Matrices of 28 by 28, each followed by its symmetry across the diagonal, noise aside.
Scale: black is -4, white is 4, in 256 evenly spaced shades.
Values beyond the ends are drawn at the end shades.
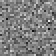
neither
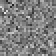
antisymmetric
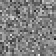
antisymmetric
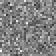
neither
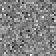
neither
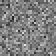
neither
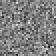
antisymmetric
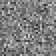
antisymmetric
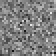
antisymmetric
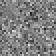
antisymmetric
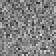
neither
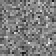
neither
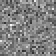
neither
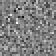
antisymmetric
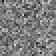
neither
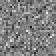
antisymmetric
